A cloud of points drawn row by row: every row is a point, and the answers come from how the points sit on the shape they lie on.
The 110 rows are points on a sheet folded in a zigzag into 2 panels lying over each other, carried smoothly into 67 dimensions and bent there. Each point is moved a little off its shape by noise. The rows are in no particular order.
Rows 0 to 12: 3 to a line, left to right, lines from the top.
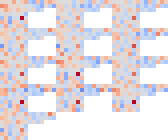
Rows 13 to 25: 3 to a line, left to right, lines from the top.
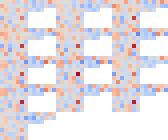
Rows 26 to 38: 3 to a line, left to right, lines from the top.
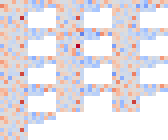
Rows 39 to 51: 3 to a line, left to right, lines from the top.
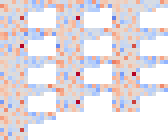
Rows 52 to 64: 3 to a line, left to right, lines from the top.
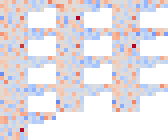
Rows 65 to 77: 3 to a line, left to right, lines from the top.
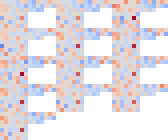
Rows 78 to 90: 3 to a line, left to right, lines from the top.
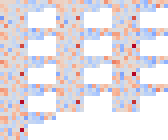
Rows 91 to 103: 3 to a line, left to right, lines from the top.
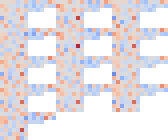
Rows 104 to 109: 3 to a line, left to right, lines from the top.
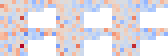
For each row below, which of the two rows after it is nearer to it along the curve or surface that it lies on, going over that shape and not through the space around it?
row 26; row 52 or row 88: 52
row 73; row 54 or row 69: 54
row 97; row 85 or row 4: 85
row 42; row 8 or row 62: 8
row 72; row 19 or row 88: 19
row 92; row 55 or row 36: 55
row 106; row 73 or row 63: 63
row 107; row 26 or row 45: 26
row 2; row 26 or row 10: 26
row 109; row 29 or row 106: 106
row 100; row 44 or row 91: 91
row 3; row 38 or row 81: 38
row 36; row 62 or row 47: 47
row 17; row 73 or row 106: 106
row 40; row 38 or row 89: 89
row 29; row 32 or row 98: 98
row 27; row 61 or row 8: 61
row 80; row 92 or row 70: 70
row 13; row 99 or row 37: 37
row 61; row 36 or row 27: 27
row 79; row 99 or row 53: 99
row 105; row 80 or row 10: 80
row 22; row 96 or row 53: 53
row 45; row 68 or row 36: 36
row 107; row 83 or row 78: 83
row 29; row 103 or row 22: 103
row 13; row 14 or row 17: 14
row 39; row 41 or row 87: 87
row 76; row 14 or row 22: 14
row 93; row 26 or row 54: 26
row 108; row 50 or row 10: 50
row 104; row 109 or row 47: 47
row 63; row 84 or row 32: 32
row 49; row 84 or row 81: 81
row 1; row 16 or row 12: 12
